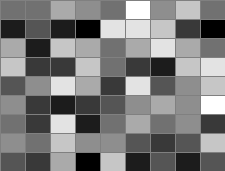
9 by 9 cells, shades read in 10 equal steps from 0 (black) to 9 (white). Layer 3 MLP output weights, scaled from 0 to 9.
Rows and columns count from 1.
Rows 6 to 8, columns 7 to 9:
6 5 9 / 4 5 2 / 2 3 7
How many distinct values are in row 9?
6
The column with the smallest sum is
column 2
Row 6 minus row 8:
0 -2 -6 -3 -2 2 4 2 2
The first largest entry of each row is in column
6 5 7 9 3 9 3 3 5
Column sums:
38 25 46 32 41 48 39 41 44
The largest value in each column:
7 5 8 7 8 9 8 7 9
